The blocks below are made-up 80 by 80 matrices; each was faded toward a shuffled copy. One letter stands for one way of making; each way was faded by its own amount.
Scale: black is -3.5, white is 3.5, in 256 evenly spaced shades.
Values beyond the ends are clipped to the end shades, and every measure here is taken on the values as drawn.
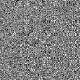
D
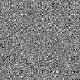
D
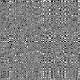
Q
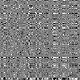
Q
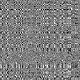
Q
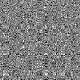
D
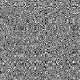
D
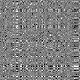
Q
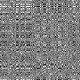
Q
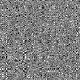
D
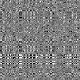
Q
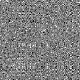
D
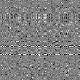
Q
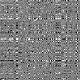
Q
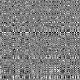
Q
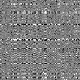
Q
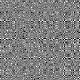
Q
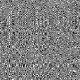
D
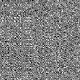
D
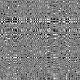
Q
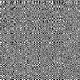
Q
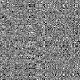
D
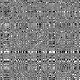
Q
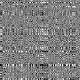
Q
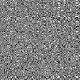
D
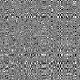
Q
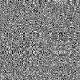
D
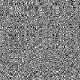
D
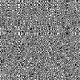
D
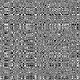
Q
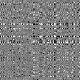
Q
